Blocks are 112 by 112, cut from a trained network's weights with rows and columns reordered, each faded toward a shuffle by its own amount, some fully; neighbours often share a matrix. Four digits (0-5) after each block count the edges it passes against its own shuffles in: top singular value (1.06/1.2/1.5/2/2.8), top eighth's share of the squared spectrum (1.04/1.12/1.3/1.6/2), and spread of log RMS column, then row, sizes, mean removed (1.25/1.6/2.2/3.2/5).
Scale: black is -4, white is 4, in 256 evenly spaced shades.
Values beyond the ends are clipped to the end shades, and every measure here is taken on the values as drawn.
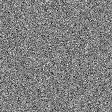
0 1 0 0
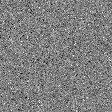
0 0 0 0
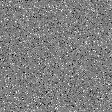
0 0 0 0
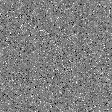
0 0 0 0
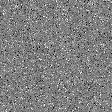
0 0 0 0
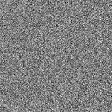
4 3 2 1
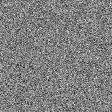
2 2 0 0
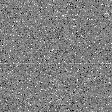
1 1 1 0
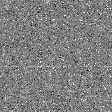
1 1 1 0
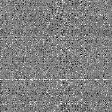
3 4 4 2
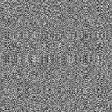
5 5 3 2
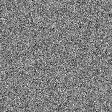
2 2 0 0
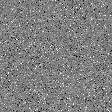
0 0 0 0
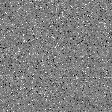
0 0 1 0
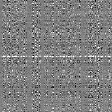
4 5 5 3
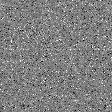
1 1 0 0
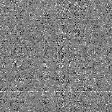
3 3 3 1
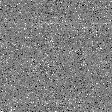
1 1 1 0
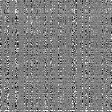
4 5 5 2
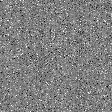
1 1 0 0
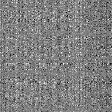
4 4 1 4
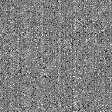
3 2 0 2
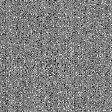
3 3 1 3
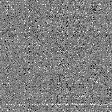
3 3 3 1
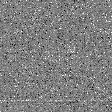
2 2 1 0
